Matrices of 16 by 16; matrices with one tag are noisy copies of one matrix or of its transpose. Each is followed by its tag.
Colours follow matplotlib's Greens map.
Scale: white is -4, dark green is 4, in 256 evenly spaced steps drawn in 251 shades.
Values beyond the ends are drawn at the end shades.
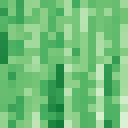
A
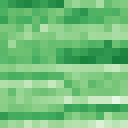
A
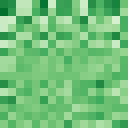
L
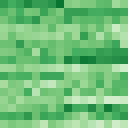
A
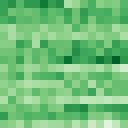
A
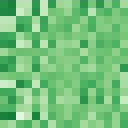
L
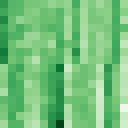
A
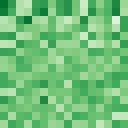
L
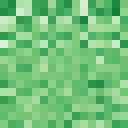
L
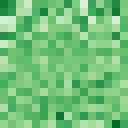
L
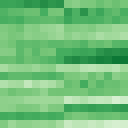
A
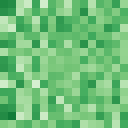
L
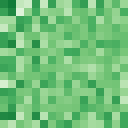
L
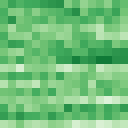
A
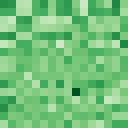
L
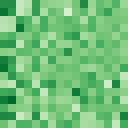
L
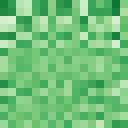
L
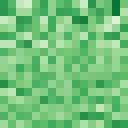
L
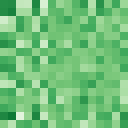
L
